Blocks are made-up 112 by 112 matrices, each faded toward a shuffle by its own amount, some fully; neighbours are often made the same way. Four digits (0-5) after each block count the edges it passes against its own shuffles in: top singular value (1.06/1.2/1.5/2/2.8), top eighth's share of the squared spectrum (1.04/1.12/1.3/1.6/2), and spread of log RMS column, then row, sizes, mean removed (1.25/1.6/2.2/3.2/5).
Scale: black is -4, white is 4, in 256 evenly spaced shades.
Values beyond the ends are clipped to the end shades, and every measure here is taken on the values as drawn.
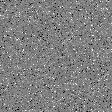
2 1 0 0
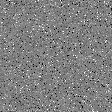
2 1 0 0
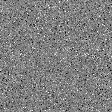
0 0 1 0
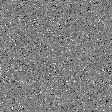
2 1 0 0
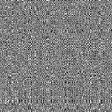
5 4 3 3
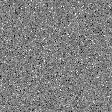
2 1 0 0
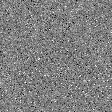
2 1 0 0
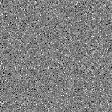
4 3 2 1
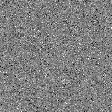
3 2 1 0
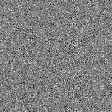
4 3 1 1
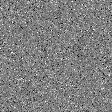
0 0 0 0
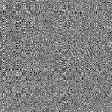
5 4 3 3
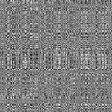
5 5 4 4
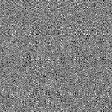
4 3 2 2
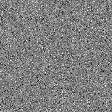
3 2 1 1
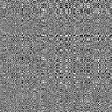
5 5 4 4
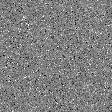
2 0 0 0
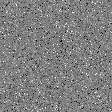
0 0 0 0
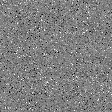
0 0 0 0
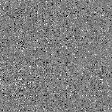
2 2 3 2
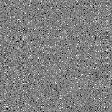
4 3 2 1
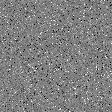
0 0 0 0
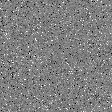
1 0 0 0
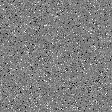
2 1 0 0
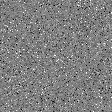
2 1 0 0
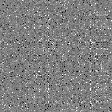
4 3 2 2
